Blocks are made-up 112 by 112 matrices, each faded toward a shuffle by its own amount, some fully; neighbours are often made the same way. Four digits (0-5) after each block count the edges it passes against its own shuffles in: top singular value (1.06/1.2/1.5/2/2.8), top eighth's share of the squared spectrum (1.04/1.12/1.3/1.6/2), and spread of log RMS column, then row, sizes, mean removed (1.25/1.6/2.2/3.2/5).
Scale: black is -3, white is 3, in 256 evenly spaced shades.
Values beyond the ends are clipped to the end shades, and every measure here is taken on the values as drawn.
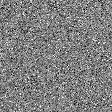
0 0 0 0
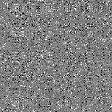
4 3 2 2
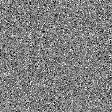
0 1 2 0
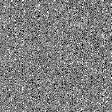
1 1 3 0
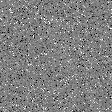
0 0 0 0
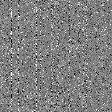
2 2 3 0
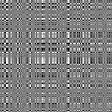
5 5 5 5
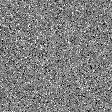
0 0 0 0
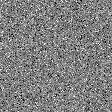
1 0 0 0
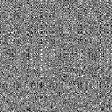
5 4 3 3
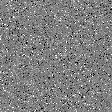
2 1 0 0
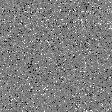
2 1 0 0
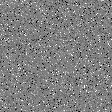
0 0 0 0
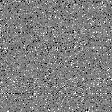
4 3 1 2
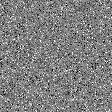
1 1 0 0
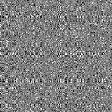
5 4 3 3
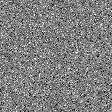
0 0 0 0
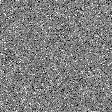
0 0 0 0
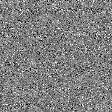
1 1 0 3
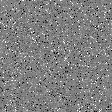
2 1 0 0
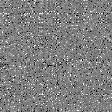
4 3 1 2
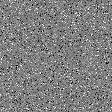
0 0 0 0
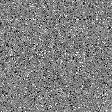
1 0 0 2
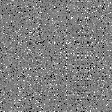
4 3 2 2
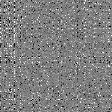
4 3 3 2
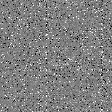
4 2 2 1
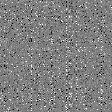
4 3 2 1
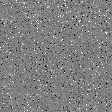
2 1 0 0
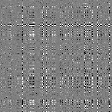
5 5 4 4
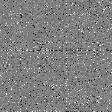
4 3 1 2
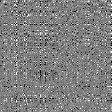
5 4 3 3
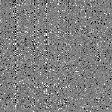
4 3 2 2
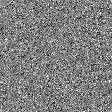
2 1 0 0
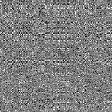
5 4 3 3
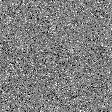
2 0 0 0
